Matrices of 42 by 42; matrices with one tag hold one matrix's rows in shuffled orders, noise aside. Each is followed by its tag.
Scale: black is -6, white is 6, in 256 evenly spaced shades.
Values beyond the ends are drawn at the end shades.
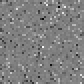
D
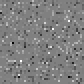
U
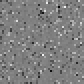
D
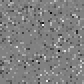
D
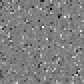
D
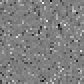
D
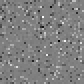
D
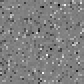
D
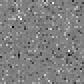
U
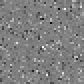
D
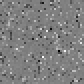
D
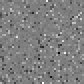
D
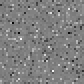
U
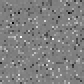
U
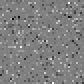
U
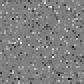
U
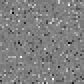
U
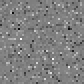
U
